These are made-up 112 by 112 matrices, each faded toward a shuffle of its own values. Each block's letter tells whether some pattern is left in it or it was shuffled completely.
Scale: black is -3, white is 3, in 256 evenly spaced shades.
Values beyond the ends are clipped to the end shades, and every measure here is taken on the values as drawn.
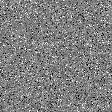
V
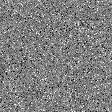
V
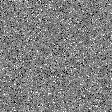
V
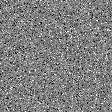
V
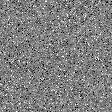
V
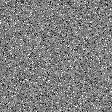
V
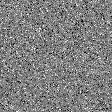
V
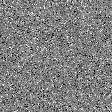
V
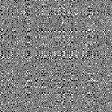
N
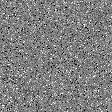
V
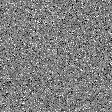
V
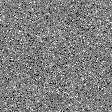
V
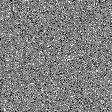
V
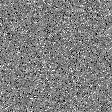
V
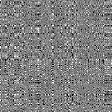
N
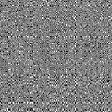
N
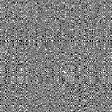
N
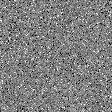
V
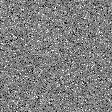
V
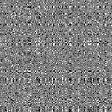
N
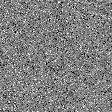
V
